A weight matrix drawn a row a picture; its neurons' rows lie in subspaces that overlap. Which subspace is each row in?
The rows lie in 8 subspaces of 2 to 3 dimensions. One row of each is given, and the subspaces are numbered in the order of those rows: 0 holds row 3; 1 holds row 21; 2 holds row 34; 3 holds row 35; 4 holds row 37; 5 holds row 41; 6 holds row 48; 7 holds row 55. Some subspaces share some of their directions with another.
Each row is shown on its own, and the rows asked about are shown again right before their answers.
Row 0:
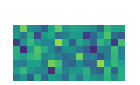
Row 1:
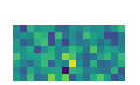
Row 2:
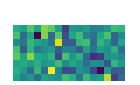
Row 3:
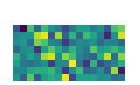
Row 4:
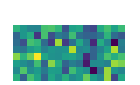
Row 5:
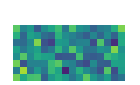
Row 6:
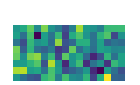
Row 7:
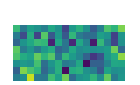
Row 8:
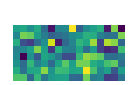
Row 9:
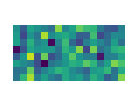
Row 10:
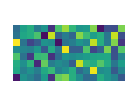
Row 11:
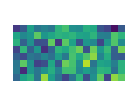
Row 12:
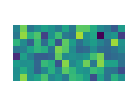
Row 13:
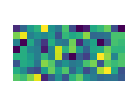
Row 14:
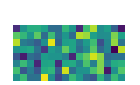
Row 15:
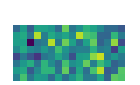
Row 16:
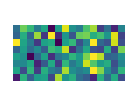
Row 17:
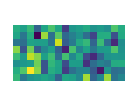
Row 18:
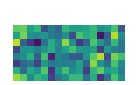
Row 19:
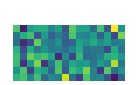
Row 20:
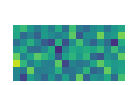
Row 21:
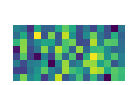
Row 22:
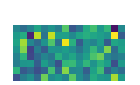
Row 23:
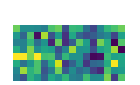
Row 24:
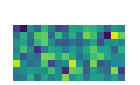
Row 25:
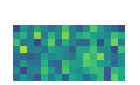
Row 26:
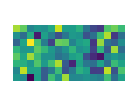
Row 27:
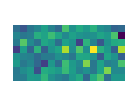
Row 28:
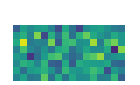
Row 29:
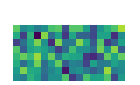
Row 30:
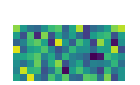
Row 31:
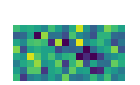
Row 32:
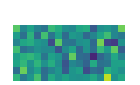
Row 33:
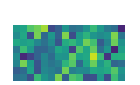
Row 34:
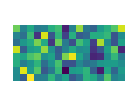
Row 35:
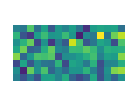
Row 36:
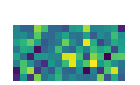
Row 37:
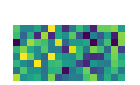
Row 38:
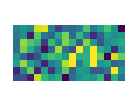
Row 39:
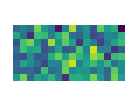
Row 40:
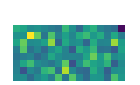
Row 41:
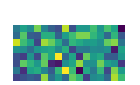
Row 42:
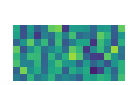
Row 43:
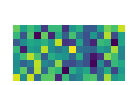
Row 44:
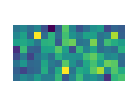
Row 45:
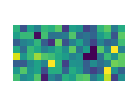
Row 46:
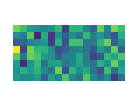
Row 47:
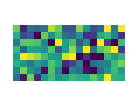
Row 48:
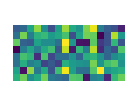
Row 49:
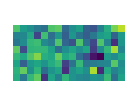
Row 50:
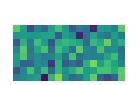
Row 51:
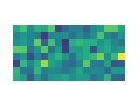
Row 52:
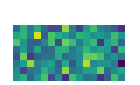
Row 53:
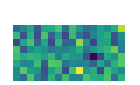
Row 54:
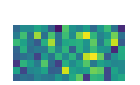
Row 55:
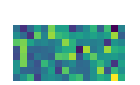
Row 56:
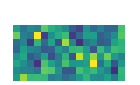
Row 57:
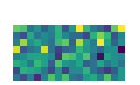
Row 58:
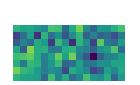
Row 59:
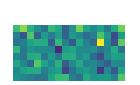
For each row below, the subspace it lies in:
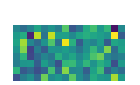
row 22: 7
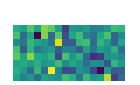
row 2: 1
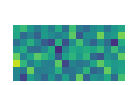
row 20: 3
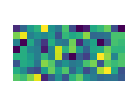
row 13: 2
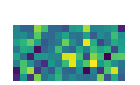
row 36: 4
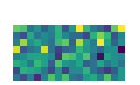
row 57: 2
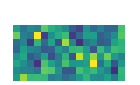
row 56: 5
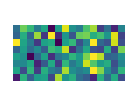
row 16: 4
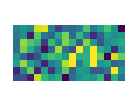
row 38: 4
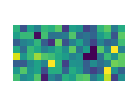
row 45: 2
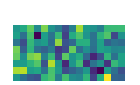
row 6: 1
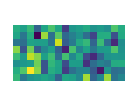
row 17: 1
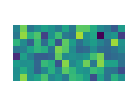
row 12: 3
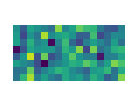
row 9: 6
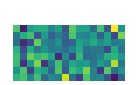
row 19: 7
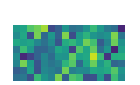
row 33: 4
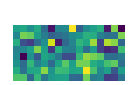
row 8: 7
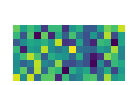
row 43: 4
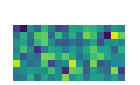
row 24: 0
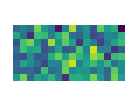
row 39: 4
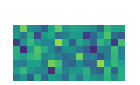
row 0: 0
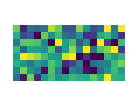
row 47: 7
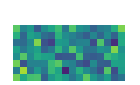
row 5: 5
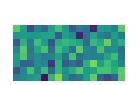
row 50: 1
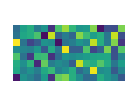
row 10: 4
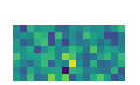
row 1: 0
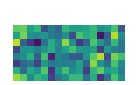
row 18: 6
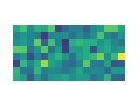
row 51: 6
